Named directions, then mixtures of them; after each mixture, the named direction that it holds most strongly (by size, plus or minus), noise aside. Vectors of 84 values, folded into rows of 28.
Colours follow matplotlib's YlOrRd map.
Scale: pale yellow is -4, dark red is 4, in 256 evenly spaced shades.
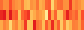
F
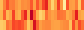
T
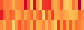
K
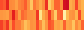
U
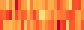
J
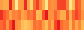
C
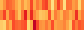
T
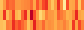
T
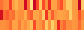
K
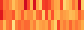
K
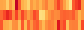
J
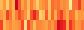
J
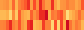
F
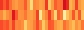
U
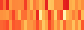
U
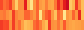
U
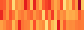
K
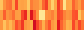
T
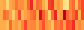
U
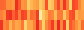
J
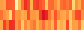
J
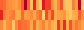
K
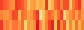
U
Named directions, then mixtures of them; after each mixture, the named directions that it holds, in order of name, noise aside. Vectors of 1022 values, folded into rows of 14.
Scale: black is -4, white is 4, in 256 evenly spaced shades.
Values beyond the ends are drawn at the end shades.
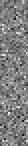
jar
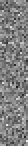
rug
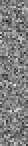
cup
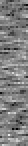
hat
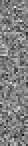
cup, jar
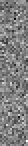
jar, rug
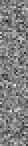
cup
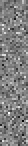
jar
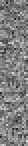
hat, rug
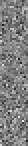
cup, jar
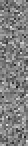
rug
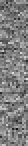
hat, rug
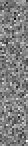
jar, rug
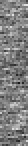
hat, rug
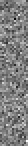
jar, rug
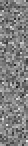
rug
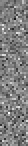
jar
